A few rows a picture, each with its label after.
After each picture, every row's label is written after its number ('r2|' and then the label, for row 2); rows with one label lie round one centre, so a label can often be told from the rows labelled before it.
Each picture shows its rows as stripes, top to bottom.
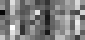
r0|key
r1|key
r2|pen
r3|key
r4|key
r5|key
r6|key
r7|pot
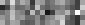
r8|pot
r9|pen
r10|key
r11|pot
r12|pot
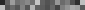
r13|pen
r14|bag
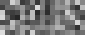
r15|key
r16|pen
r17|bag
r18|bag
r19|key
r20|pot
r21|bag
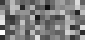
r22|key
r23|key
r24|pot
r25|bag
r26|bag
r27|pen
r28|bag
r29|pen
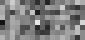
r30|key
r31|pot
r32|bag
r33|pot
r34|pen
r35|key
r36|key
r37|pot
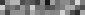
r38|key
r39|bag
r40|pot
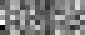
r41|key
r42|key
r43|bag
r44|pot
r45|bag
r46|pen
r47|key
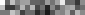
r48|pot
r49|bag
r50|key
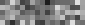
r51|key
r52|pot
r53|key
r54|pot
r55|bag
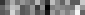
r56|pen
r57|key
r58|key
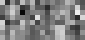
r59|bag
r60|key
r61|key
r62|pen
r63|bag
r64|pot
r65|pot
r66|pot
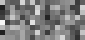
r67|bag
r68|pen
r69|pen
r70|key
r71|bag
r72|pot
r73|pen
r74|pot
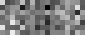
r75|bag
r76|key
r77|pot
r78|key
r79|key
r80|bag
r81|key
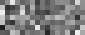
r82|key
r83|bag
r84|bag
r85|pot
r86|bag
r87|pen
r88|key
